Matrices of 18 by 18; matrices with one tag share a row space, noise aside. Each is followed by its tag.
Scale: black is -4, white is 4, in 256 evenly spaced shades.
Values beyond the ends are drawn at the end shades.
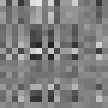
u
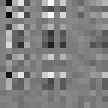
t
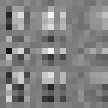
t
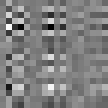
t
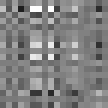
u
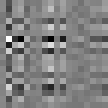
t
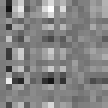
t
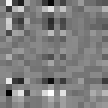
t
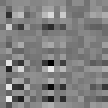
t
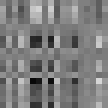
u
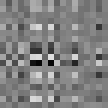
u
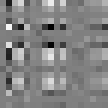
t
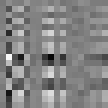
t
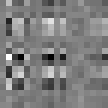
t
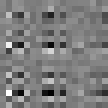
t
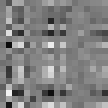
t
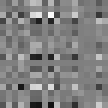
u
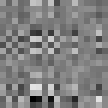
u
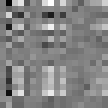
t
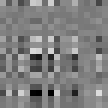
u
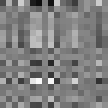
u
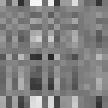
u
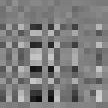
u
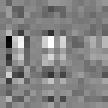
t
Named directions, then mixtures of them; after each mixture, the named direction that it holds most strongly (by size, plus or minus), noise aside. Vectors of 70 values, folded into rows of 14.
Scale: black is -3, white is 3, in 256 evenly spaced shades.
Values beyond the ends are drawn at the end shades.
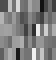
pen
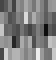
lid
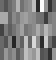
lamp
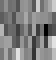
lid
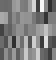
lamp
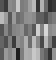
lamp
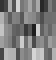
pen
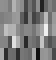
lid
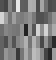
lamp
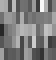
lid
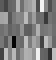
lamp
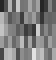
pen
